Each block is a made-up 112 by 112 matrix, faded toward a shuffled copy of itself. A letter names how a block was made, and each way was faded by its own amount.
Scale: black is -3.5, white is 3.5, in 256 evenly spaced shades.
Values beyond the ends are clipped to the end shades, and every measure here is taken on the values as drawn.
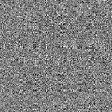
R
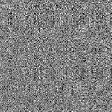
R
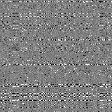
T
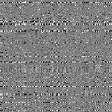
T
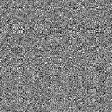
R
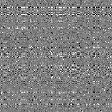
T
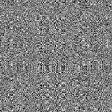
R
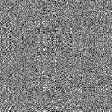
R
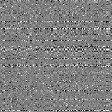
T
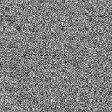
R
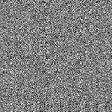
R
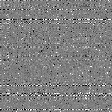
T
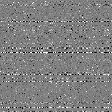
T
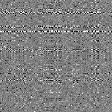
T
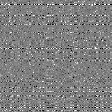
T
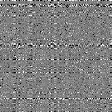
T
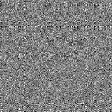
R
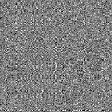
R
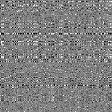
T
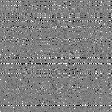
T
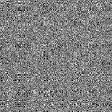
R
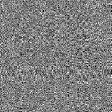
R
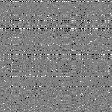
T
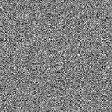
R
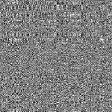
R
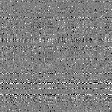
T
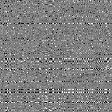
T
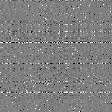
T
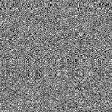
R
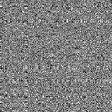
R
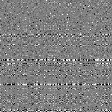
T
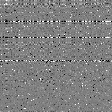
T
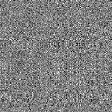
R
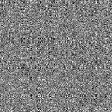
R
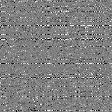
T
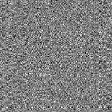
R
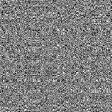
R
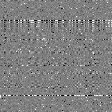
T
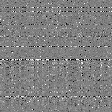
T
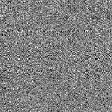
R
